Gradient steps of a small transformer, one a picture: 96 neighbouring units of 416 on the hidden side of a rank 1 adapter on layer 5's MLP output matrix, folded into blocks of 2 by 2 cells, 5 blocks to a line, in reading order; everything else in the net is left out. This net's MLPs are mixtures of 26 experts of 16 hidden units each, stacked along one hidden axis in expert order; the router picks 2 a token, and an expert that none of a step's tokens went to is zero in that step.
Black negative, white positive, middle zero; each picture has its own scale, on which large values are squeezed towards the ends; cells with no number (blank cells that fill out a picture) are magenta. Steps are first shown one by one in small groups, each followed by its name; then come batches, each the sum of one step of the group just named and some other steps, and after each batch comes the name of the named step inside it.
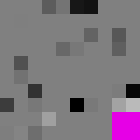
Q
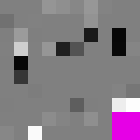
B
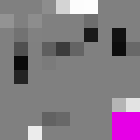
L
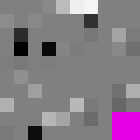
L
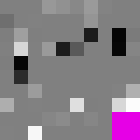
B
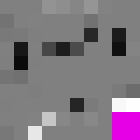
B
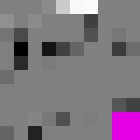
L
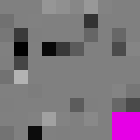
B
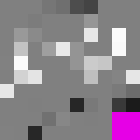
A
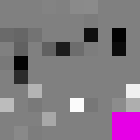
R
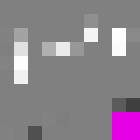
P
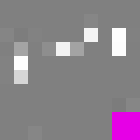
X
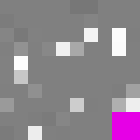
X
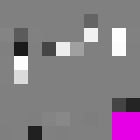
X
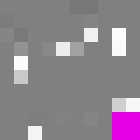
X
